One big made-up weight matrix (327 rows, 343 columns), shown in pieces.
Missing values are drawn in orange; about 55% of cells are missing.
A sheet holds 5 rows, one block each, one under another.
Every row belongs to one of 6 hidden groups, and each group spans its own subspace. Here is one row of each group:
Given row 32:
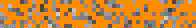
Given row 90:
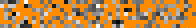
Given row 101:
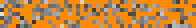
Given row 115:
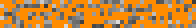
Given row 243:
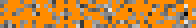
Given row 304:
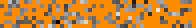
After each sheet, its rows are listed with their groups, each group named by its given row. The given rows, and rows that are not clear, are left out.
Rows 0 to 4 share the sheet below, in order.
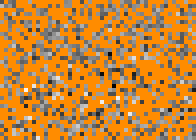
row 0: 115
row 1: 32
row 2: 304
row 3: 304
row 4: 243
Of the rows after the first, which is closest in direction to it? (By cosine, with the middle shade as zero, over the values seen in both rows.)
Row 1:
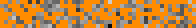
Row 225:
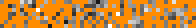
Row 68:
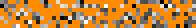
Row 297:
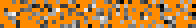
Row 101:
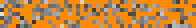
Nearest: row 68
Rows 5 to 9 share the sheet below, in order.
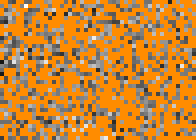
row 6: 115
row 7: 115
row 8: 243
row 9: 101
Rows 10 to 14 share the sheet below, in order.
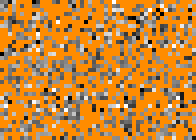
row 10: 304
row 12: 32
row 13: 115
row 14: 115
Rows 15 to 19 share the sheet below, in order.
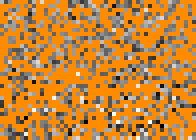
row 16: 304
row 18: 243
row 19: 304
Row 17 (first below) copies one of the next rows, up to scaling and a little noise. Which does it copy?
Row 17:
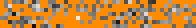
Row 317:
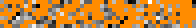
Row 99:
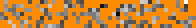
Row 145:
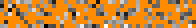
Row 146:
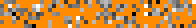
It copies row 146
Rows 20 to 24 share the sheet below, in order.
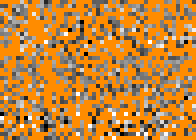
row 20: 243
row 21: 304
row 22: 243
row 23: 32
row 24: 304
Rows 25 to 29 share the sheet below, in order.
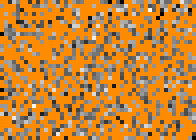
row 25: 304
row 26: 101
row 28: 101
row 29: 115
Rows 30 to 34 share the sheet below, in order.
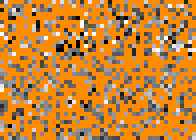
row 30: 243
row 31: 90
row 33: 101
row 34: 115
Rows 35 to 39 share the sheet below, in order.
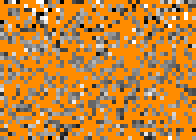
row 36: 90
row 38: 101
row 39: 32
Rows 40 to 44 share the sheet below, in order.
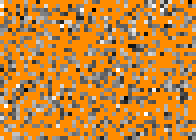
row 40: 101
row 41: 304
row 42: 32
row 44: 32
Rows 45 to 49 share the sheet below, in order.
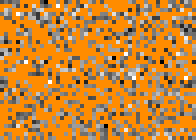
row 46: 90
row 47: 304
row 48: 32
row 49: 90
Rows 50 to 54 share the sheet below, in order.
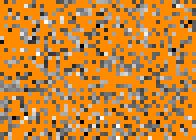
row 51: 243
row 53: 115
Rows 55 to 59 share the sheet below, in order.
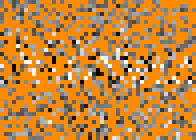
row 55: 90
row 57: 243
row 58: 304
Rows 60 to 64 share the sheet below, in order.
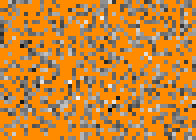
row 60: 304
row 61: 32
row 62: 243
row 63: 32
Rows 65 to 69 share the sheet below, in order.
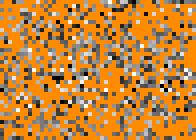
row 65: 304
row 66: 32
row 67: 304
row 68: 101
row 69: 101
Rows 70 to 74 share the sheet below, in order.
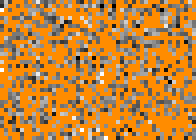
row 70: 101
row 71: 304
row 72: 101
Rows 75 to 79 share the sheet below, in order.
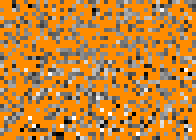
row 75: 115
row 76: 90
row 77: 32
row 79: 304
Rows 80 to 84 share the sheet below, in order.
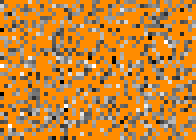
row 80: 115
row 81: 101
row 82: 101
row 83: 101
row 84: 115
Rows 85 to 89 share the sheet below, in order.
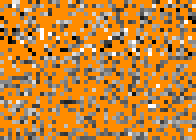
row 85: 115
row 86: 32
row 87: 243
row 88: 90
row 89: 32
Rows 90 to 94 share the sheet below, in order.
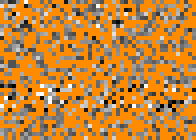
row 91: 101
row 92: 101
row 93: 32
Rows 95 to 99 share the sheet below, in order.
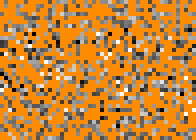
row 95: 304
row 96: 32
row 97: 115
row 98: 115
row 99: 90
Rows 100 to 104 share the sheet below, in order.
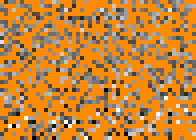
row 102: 115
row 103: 101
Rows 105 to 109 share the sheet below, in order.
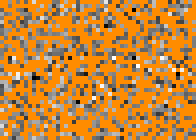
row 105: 243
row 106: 304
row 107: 90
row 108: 243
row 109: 115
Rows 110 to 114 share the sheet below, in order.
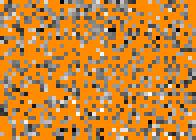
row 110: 90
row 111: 243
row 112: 32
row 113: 101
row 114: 101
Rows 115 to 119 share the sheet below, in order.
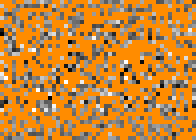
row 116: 101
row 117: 115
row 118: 243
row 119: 243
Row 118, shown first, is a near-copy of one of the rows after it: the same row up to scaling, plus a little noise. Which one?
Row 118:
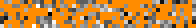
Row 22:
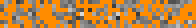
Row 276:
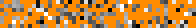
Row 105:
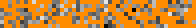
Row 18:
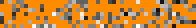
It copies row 18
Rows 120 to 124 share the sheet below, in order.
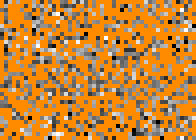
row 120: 115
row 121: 90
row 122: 304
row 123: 101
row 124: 304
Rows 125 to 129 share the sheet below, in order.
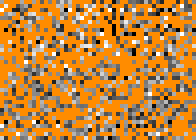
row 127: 115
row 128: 101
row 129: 32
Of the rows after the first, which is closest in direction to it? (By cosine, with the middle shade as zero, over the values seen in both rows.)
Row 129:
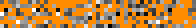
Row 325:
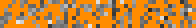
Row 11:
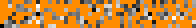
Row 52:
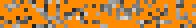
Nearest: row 325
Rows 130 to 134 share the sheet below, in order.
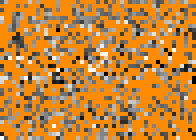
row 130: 115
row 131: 101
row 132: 115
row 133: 304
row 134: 243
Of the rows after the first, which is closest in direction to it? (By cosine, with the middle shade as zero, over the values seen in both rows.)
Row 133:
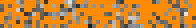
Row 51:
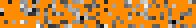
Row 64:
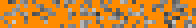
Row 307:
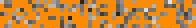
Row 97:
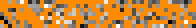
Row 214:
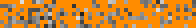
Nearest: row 214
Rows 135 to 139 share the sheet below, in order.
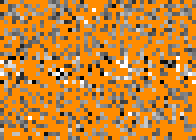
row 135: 101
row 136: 32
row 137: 115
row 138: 101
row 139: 243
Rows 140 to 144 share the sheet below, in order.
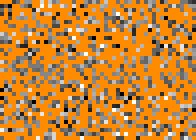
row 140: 32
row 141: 304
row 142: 101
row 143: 115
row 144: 115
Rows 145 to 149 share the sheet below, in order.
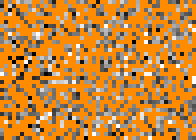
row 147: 115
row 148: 32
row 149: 32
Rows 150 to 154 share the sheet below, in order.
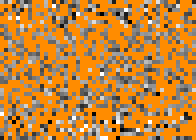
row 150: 90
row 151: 115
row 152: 304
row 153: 304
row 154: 101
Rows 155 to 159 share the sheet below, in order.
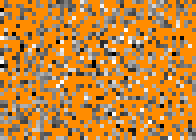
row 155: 101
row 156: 115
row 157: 101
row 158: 243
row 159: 304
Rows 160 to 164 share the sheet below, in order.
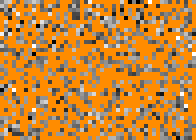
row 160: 243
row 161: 115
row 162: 304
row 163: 115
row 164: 243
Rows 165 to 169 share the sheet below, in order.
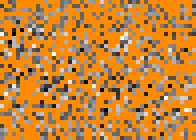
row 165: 304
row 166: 115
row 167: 32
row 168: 101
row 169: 243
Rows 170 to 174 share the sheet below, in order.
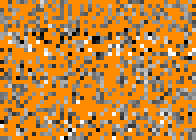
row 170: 304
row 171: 32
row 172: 32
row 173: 90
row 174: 101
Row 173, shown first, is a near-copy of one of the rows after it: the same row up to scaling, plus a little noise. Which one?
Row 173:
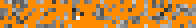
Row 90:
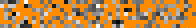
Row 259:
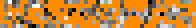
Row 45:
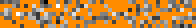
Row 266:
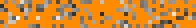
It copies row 259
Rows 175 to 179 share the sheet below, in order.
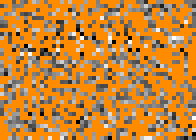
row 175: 304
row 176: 243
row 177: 243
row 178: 243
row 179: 32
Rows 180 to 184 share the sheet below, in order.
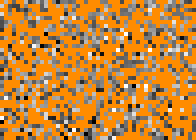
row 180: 101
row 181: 115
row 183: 32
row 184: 101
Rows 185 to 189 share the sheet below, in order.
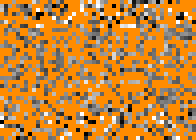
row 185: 90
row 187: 304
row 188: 32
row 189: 101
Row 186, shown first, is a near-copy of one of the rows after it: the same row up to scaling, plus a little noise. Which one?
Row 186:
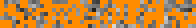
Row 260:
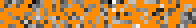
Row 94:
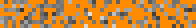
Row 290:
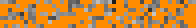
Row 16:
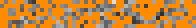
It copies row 94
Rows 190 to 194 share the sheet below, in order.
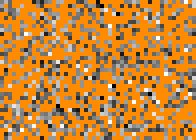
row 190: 90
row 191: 304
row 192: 32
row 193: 304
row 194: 243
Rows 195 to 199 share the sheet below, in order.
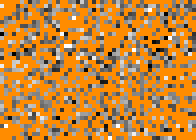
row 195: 101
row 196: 90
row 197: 101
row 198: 101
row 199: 32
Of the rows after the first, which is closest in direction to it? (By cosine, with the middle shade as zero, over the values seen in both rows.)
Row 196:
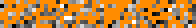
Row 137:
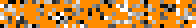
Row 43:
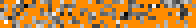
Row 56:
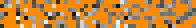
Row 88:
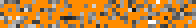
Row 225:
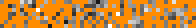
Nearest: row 56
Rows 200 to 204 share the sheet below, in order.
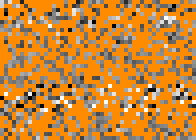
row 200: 32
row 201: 32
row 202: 32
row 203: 32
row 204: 243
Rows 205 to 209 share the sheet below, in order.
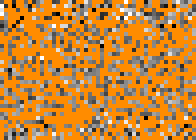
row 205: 115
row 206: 304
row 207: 115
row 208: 243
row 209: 243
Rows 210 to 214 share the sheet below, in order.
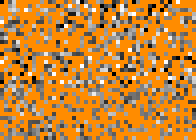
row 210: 101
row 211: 32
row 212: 101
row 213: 115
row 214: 243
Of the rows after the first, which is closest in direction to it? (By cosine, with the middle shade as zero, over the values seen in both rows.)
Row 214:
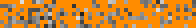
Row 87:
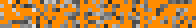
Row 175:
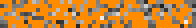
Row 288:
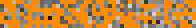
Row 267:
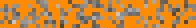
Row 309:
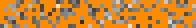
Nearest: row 288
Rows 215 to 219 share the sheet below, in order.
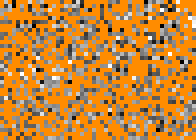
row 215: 115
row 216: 304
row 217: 243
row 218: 32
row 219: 304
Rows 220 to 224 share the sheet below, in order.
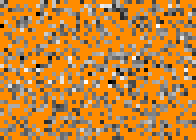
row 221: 115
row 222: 32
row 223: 304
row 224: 101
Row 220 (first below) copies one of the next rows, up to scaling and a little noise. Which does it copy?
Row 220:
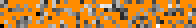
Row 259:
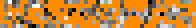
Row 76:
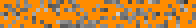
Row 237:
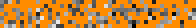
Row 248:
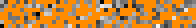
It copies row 248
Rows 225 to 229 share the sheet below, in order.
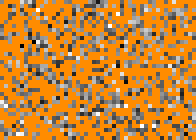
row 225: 32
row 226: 243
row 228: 115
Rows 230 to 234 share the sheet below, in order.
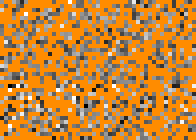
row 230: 32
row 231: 32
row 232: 101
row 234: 115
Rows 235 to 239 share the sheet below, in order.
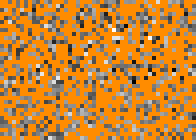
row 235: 90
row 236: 304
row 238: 115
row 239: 304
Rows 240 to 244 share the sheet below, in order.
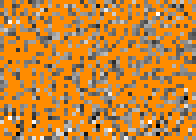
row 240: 90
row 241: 101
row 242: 101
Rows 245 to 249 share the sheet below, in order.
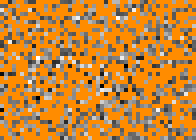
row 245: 243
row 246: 115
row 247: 243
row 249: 101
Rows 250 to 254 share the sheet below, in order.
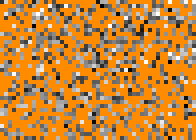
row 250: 90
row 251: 32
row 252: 243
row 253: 304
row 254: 101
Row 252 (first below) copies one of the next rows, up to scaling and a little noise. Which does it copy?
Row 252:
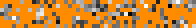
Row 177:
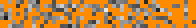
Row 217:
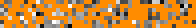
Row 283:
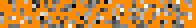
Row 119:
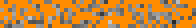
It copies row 283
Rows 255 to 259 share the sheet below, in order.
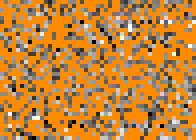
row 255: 32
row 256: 243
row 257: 243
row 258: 115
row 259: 90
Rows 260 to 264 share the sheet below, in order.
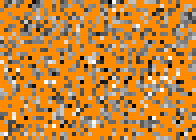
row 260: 304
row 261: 101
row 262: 90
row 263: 304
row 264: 115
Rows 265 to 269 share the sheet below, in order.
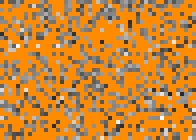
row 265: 32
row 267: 243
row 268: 115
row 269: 304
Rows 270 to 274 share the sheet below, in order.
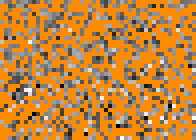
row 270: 243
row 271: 32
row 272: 304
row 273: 243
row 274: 304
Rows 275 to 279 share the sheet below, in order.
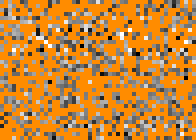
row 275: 32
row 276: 243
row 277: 304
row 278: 90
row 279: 115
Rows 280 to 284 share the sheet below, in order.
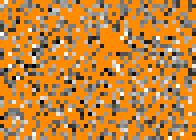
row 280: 101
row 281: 115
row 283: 243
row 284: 101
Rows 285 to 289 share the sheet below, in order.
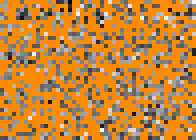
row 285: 32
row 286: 115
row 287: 304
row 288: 32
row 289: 304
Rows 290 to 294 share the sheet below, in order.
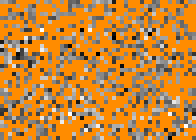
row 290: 304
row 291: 90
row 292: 243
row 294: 32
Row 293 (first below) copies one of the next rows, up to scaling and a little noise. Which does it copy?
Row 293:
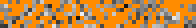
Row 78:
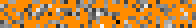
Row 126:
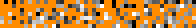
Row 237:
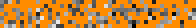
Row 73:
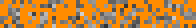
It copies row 73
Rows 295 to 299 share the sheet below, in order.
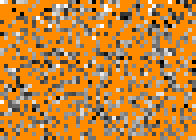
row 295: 101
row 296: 101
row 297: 304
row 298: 115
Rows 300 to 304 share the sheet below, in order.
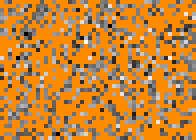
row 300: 32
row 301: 243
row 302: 90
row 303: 243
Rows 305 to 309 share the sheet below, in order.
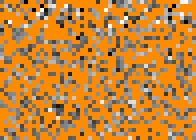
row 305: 90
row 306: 32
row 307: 90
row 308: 304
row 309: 32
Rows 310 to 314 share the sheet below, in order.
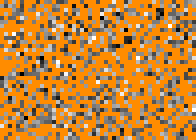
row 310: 304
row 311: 115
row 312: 32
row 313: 115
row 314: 115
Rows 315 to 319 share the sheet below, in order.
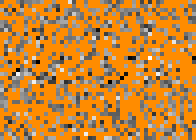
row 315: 32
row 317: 90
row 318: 90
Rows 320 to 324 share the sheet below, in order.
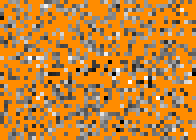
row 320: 115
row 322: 32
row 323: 90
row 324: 243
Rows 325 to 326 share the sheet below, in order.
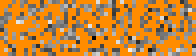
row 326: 90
